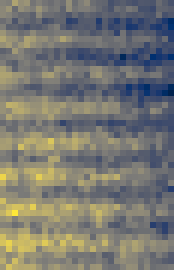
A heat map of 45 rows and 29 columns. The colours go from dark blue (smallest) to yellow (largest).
Slope: up to the bottom left. Stripes: horizontal, repeating 8 times. Grain: streaks across. Mirror symmetry: none. Ninth with the highest average: bottom left.
